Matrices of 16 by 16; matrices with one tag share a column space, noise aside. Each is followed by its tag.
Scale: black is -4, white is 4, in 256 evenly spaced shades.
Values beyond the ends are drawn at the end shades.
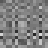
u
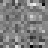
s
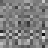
u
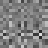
u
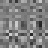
u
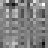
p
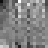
p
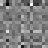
s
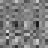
u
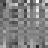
p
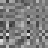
u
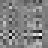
u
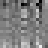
p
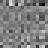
s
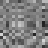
u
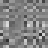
u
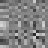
u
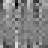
p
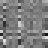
u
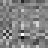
u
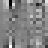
p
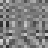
u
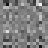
s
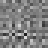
u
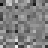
s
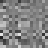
u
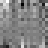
p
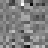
s
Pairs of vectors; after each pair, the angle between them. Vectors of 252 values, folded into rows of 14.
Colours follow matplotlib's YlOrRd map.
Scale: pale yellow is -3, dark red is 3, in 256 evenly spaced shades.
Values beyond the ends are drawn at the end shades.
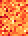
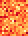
nearly parallel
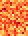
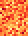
orthogonal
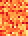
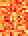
partly aligned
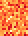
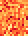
nearly opposite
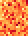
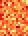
nearly opposite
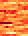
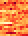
nearly opposite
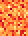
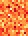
nearly opposite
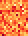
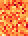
nearly opposite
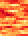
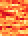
nearly parallel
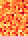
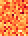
nearly parallel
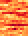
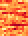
nearly parallel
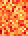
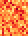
nearly opposite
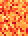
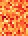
nearly opposite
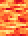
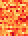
partly aligned
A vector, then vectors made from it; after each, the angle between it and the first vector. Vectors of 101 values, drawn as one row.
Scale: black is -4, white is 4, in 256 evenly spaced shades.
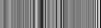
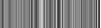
nearly opposite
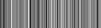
orthogonal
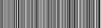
partly opposed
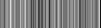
partly aligned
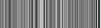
nearly opposite
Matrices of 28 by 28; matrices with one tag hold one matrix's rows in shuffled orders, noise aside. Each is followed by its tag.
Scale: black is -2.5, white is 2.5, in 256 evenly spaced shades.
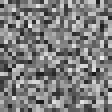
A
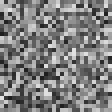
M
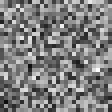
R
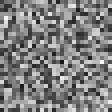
R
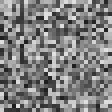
M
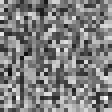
M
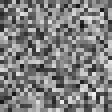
A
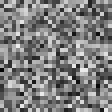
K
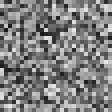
M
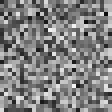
M
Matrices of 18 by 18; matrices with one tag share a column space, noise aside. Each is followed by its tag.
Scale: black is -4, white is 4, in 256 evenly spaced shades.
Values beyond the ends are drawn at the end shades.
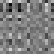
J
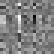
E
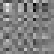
J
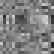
E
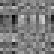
E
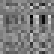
E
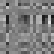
E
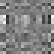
E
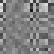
J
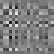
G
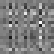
G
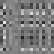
G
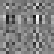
E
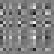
G
